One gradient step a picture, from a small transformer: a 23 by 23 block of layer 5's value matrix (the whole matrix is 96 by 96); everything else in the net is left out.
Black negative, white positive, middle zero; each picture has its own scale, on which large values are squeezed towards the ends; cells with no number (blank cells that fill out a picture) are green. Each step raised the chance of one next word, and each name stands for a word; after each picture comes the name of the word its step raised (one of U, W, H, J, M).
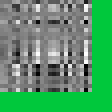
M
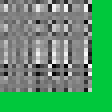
M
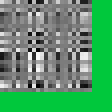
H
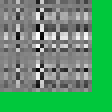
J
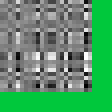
H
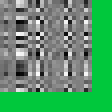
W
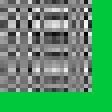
W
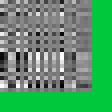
H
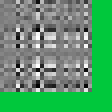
J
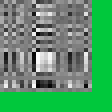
H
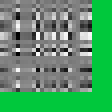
J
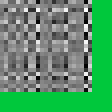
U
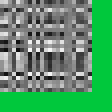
U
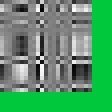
M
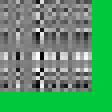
H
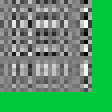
W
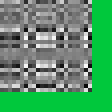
J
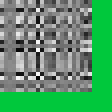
U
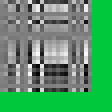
M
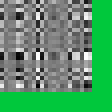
H
